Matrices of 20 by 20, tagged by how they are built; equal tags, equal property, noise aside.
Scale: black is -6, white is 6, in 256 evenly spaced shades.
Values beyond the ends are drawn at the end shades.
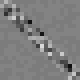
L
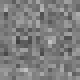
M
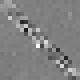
L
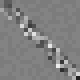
L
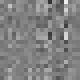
M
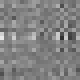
M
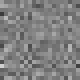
M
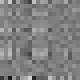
M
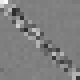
L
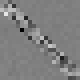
L
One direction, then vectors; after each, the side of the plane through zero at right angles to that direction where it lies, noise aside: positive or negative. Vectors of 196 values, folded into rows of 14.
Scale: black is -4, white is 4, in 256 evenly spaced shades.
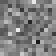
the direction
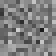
positive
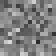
positive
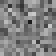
positive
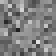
negative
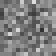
positive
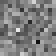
positive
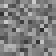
positive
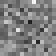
positive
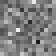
positive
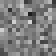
negative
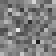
positive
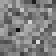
negative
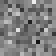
positive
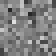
negative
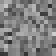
negative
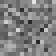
positive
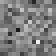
negative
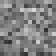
negative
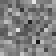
positive
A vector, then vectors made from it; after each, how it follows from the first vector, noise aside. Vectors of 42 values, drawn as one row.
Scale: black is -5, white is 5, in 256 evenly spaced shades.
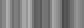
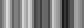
scaled up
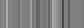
partly zeroed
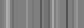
partly zeroed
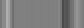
partly zeroed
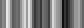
scaled up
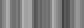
copied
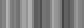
copied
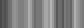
wrapped around
